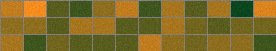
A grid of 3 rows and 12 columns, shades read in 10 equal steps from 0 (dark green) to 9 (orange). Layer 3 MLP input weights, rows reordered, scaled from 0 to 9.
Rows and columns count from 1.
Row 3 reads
6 2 4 3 3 3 7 5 4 5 5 2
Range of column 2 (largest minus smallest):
7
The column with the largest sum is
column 1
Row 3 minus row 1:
-1 -7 1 1 -2 -4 5 -1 1 -1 5 -6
